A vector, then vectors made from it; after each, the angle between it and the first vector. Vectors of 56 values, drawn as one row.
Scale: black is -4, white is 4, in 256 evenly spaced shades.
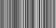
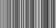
partly aligned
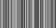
nearly opposite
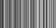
partly aligned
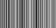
partly opposed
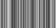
partly aligned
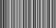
orthogonal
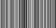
partly opposed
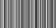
partly opposed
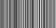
nearly parallel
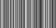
partly opposed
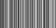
partly aligned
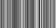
nearly parallel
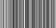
partly aligned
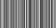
partly opposed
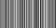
nearly opposite
